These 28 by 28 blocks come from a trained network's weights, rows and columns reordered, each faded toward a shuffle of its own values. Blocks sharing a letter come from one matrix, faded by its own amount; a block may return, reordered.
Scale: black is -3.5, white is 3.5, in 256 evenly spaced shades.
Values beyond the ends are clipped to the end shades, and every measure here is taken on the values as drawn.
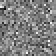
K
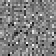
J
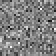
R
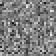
R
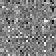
R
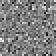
R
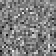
K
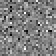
J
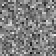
K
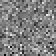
K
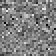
K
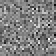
R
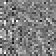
R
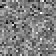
K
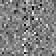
J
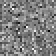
K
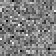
K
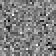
K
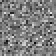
K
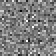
R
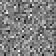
J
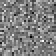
K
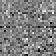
R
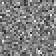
K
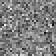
K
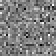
R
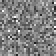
J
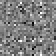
R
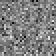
J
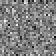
K
